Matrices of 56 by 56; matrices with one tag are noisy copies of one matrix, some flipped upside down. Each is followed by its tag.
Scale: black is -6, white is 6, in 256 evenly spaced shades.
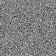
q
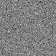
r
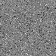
q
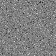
r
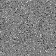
q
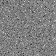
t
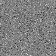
q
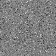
q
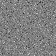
r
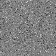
q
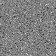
q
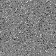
q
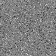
q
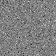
t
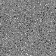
q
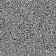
q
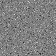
r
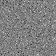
t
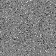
q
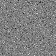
r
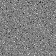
r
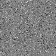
q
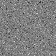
r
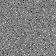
t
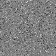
q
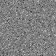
t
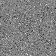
q
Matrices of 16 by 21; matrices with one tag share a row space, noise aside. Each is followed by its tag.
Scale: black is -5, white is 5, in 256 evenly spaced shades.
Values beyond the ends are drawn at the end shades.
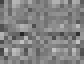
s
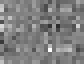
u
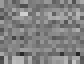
s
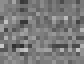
s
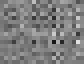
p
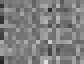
u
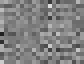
u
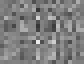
p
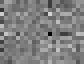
u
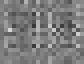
p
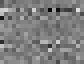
u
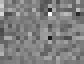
u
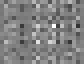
p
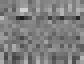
s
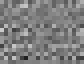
s
